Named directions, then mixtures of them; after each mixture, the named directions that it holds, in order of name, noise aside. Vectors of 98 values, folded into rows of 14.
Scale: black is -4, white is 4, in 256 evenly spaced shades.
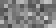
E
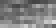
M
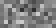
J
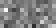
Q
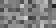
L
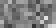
E, Q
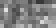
M, Q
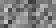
J, L, Q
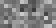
E, J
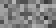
E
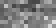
E, J, M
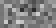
J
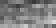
M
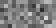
E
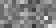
E, J, Q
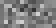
J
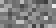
J, L, Q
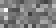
E, Q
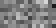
L, Q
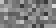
J, L, Q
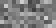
E, J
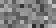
E, L, Q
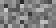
E, L, Q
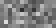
J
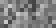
J, L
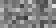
L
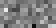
Q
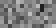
E, J, L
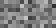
L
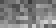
L, M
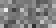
Q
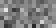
Q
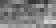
M
